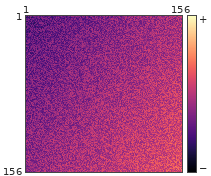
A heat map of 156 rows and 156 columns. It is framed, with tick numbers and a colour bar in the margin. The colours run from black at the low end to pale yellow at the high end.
The ninth with the highest average is the bottom right. The top left is the ninth with the lowest average. The field climbs toward the bottom right. The grain is fine, like static.
